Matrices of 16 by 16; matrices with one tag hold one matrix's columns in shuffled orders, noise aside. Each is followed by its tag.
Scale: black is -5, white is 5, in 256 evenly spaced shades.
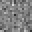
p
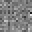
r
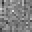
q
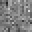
q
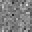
p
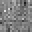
q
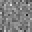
p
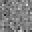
p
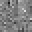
q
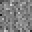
p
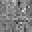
q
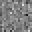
p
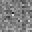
r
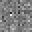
r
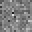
r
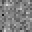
p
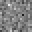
p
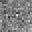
r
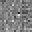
r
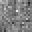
q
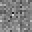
r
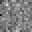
p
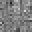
q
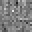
q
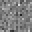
p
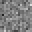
p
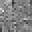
q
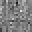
q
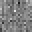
q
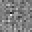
r
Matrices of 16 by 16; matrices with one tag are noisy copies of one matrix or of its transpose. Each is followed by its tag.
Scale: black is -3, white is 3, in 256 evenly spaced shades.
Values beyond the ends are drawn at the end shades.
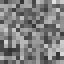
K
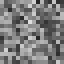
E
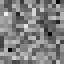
E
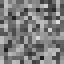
K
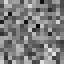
K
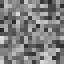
K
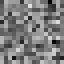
K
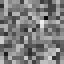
K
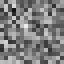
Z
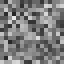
Z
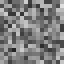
Z
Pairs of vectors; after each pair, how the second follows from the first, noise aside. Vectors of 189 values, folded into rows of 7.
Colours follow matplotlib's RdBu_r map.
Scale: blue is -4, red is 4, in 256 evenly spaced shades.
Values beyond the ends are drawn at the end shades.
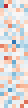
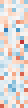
shuffled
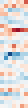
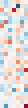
shuffled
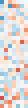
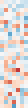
shuffled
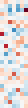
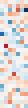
sign-scrambled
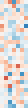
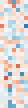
copied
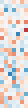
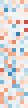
copied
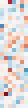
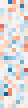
sign-scrambled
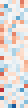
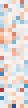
sign-scrambled
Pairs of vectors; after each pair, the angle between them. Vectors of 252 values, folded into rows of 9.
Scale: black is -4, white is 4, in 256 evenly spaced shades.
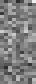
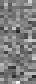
orthogonal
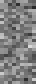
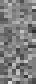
partly opposed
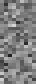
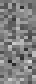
orthogonal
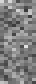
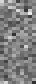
nearly parallel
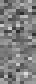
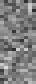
orthogonal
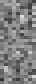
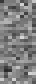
partly opposed
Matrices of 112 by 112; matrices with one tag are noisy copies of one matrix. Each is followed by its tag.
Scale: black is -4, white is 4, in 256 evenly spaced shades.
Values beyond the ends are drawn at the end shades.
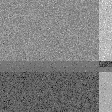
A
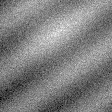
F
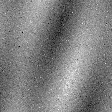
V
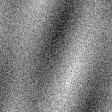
V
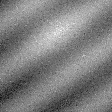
F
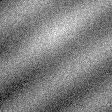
F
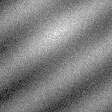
F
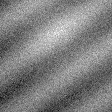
F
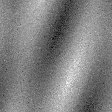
V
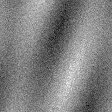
V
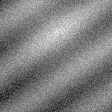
F
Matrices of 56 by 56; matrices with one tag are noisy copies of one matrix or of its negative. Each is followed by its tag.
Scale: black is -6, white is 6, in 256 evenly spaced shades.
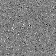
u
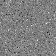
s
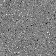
s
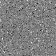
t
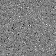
u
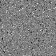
t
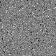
t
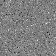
s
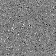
u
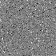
t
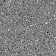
s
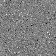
s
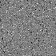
t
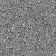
u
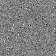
u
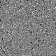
t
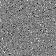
t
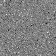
s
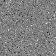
s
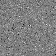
u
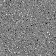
s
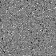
t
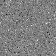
s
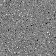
s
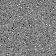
u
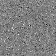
u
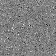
u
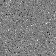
s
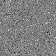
s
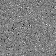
u
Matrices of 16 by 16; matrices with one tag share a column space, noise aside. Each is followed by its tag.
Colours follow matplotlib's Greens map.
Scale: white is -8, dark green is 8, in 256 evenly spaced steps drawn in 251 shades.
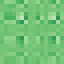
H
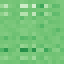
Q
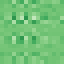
H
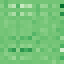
Q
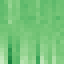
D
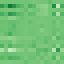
Q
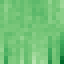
D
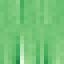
D
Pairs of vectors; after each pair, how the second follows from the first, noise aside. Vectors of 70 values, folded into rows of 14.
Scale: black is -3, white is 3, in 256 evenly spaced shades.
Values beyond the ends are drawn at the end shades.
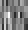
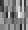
reversed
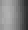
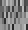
shuffled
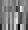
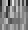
reversed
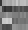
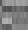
shrunk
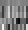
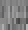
shrunk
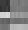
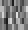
shuffled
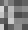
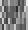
shuffled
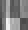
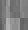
shrunk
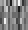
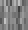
shrunk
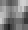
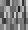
shuffled
